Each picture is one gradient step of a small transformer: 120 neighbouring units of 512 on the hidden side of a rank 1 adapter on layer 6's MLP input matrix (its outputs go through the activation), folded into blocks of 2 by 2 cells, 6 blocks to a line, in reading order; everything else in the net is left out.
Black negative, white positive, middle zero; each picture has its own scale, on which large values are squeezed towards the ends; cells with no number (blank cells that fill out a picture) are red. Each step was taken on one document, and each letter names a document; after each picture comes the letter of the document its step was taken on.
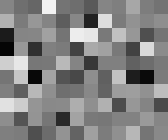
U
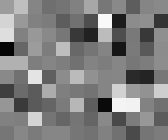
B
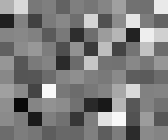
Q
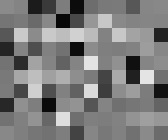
U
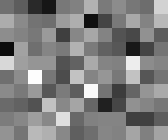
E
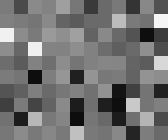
B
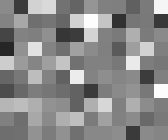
E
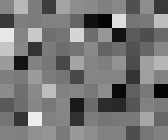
B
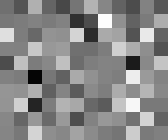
B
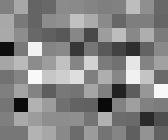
E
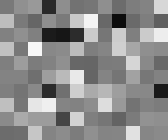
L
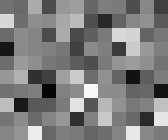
E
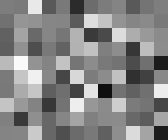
U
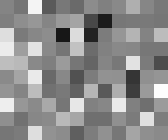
U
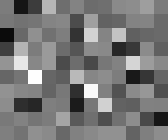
E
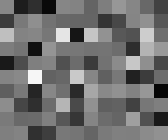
L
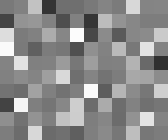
U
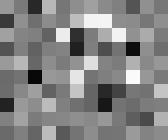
E
